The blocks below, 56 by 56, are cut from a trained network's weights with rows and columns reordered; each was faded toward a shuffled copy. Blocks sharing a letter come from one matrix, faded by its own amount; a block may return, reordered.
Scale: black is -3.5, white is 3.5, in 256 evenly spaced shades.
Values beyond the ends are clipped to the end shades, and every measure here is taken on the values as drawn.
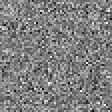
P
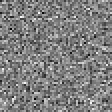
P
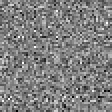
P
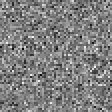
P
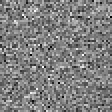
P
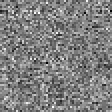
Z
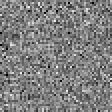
P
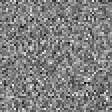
Z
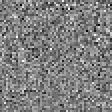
P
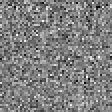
P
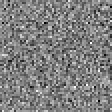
P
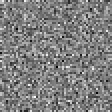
P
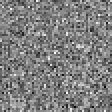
P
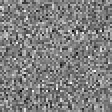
Z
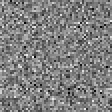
P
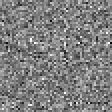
Z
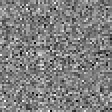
P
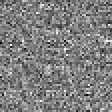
Z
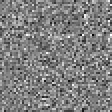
Z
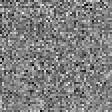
Z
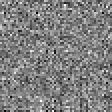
Z
